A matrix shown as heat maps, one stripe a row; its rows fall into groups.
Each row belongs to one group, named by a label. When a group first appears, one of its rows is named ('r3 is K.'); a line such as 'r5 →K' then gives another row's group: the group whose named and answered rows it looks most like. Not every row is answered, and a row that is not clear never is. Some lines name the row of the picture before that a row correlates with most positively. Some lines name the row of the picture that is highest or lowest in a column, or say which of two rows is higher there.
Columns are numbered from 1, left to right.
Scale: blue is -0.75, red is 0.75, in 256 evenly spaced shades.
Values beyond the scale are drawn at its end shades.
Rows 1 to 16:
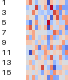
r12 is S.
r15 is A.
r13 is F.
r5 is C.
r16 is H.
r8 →H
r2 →S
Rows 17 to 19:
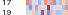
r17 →H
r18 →C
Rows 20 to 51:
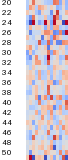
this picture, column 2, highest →51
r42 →S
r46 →C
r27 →A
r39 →S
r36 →F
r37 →C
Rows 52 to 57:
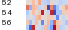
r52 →H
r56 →A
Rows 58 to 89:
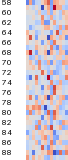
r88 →F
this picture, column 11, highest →64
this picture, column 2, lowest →73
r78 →S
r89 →H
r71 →H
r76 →A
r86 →S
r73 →C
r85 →H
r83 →S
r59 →A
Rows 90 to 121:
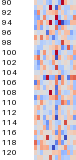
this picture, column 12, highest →99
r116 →H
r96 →S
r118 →H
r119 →H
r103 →C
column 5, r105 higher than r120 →Yes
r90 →A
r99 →F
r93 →C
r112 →H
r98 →A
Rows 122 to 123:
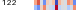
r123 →C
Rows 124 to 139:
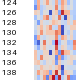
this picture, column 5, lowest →139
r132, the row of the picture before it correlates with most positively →123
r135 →H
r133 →C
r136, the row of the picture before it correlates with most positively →122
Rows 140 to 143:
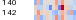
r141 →A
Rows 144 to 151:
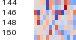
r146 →H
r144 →S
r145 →S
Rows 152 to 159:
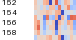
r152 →A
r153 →S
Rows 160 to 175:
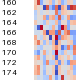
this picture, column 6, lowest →167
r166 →S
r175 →A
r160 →F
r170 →C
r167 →A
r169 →F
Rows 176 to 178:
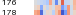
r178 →F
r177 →F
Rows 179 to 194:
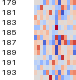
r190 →A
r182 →H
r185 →H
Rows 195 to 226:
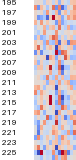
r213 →H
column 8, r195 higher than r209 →Yes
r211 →S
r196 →H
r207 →H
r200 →S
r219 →C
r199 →H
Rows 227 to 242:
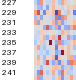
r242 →F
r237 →A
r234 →S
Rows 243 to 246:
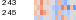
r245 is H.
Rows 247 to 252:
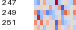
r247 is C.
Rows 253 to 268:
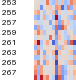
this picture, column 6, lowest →257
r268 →H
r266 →H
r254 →F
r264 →C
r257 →A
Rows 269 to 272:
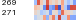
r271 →A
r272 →S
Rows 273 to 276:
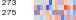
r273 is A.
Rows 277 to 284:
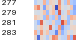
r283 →H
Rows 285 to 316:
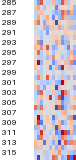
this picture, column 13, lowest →316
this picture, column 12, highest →316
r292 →F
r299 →F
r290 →S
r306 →H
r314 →H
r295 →F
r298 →A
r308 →F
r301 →A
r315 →S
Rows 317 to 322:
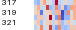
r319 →F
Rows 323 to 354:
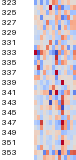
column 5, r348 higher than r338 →No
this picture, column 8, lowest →333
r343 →A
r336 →F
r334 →C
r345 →A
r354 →S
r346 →F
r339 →A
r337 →C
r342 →A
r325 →S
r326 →F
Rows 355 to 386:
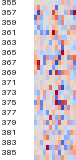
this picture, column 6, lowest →369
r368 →F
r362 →H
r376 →F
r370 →S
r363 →A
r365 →A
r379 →S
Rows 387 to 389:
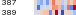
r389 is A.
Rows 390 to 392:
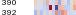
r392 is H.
